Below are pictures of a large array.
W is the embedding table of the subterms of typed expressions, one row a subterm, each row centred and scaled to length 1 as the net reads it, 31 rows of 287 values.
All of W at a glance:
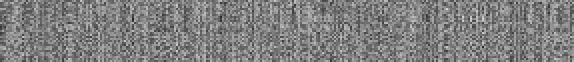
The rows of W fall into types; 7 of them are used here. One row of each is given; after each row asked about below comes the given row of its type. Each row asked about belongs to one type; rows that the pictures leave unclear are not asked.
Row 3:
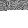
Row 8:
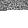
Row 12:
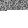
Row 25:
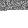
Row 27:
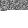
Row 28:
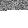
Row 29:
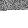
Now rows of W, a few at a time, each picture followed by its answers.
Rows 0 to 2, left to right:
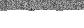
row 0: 25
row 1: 29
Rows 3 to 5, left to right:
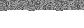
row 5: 28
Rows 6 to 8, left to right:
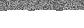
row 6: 3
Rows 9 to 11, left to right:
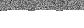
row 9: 28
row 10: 8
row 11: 3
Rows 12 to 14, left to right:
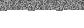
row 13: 12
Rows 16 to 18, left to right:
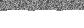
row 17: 12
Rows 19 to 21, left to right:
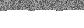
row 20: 29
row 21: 28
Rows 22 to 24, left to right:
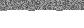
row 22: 25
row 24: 27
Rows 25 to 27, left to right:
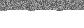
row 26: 29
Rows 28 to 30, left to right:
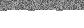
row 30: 12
